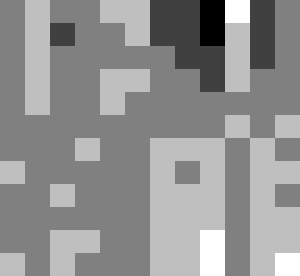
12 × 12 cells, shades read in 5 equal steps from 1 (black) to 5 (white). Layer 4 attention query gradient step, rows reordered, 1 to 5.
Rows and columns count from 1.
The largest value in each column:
4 4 4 4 4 4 4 4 5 5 4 5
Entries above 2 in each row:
8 7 9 11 12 12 12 12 12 12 12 12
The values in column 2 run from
3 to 4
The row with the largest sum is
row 12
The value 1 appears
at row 1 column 9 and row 2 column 9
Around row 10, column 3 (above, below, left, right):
4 4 3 3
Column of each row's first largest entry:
10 2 2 2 2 10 4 1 3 7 9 9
